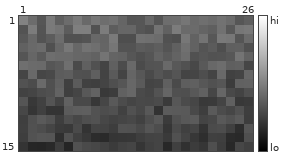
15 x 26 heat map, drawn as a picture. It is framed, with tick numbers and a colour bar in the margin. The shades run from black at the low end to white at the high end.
The histogram is bell-shaped. No regular stripes run through it. There is an overall slope up to the top. No single row or column stands out from its neighbours. Overall the values sit about 30% of the way up the scale.
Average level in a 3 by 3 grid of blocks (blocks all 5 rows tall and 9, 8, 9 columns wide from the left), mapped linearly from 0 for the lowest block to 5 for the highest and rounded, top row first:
545 / 222 / 000
